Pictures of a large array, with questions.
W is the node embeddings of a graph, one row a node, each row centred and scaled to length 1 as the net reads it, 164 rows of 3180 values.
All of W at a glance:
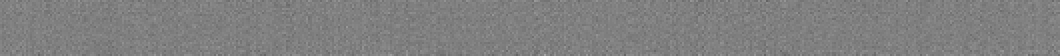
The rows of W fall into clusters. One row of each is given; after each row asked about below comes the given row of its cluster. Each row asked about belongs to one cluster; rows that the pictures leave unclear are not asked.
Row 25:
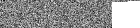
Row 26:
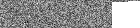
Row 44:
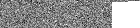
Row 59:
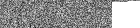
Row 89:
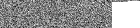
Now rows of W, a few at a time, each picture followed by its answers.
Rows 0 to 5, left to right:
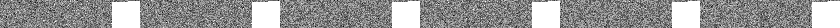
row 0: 44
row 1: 44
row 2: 25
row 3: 25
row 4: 25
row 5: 25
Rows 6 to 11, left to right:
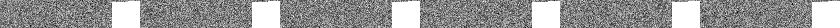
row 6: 59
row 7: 26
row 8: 89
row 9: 25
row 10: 59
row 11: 89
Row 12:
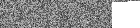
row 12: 25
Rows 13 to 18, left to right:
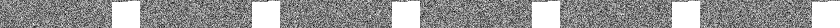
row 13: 89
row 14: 59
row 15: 59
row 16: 25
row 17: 59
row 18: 59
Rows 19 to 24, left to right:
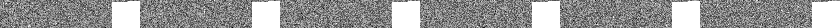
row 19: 25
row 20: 59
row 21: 25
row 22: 44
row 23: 89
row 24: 89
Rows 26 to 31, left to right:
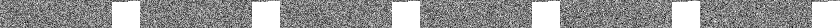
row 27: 59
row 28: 26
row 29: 26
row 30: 89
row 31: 59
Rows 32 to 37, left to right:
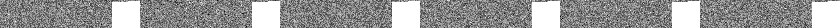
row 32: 59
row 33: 44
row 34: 59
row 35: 25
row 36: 25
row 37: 25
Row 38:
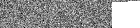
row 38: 25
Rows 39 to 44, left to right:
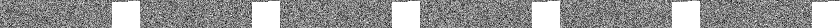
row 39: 26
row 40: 44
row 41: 25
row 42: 25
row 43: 89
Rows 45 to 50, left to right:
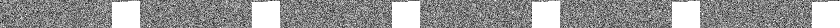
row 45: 89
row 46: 89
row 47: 44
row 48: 59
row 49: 59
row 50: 44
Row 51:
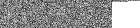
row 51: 59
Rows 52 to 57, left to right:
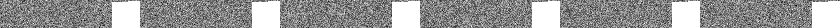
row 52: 89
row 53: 26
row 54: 59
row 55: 89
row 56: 26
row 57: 26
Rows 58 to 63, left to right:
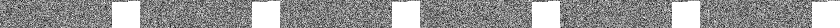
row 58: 26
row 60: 59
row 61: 26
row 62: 89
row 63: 59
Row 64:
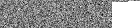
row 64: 59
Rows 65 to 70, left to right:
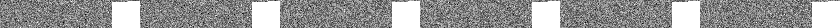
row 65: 44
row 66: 44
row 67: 59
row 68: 25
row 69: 26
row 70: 59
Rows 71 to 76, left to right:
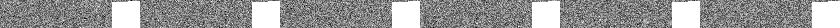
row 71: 89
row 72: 44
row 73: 26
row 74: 89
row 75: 25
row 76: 25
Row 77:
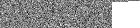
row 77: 44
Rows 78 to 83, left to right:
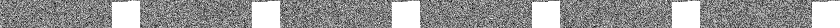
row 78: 89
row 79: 25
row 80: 89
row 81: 44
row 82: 89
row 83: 59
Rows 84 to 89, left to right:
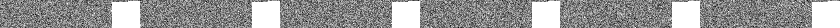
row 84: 26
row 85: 89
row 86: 44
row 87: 59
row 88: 59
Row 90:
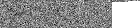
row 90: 26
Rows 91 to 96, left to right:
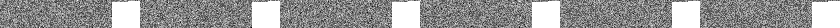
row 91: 59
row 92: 25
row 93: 59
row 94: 89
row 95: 26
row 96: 26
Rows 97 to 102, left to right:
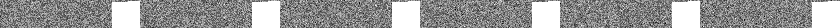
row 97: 25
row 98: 89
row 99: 59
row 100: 26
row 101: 25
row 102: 89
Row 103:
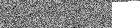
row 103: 89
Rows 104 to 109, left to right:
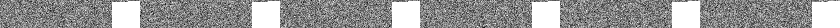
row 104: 44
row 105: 25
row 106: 26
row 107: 44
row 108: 25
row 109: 59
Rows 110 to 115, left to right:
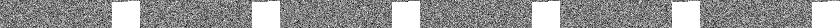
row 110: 89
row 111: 25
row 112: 44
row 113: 44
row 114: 26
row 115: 89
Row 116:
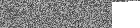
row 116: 26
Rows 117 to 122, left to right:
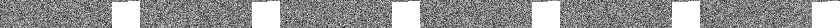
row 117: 25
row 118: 25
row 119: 44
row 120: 89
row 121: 59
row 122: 89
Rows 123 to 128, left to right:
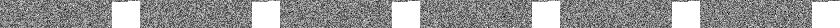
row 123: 25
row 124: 59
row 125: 25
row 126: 59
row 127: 59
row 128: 44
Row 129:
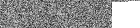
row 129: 59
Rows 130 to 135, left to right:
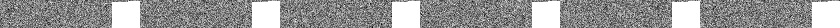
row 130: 26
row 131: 89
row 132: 59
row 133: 89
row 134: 59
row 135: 89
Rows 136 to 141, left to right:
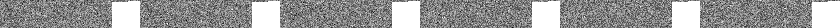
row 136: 26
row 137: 26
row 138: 26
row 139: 59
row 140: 59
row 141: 25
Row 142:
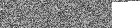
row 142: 25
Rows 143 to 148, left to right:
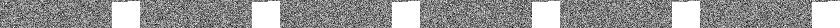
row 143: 25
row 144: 25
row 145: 89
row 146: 59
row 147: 59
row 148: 25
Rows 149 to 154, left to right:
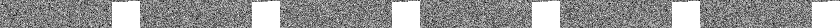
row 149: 26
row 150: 89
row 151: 26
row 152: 89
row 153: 26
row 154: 89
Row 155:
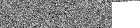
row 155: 89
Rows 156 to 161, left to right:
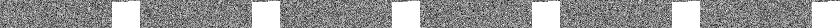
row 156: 59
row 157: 26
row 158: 89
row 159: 26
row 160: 26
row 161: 25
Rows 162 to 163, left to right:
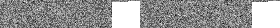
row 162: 59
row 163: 26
